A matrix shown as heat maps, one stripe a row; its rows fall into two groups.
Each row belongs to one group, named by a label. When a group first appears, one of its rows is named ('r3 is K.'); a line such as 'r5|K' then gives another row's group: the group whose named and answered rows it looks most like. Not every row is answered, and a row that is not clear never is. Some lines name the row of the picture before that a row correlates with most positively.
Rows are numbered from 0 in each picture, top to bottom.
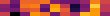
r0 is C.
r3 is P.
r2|C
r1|C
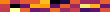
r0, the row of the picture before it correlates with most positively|0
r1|P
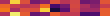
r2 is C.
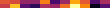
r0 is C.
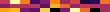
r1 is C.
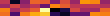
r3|C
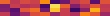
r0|C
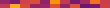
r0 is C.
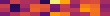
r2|P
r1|P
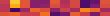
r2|P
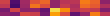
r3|C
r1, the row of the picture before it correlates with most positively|2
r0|P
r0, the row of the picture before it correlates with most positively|2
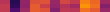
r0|P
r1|P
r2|P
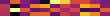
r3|P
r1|P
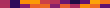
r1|P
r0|C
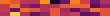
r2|C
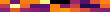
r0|C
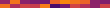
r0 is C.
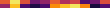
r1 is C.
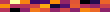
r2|P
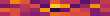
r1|C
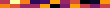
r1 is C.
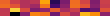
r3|P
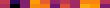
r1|P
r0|P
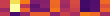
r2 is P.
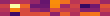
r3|P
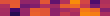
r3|P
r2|P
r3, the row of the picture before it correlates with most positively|3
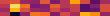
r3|P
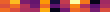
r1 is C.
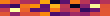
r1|C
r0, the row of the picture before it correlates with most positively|2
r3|C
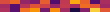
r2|C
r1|P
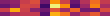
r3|C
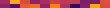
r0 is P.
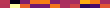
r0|P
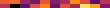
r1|P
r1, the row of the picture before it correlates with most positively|0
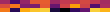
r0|P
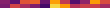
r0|C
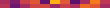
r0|C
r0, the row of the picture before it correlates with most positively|0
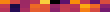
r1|P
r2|P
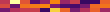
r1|C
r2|C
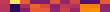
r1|P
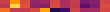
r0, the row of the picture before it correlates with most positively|0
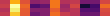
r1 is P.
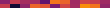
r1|P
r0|C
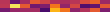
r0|P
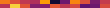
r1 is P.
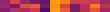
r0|C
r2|C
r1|C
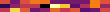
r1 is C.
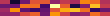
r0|P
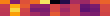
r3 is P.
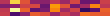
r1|C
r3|P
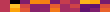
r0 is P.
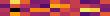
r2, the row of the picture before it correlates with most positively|0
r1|C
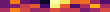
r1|C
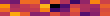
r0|C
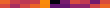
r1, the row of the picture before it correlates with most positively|1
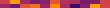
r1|C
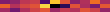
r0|C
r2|P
